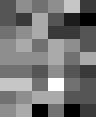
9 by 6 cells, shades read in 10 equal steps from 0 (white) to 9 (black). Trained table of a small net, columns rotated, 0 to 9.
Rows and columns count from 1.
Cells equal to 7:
6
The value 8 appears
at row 2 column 5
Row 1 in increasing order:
2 4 4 5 6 7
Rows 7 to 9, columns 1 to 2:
2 2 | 5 4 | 4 3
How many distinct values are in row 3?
5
